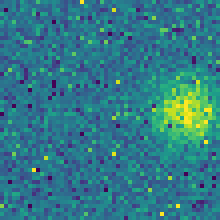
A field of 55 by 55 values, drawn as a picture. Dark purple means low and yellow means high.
Stripes: none. Bumps: one, in the middle right. Average level on the scale: 40%. Ninth with the highest average: middle right.
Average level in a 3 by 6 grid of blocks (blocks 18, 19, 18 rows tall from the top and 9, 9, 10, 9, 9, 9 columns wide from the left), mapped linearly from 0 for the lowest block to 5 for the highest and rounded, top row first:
000000 / 000145 / 000010
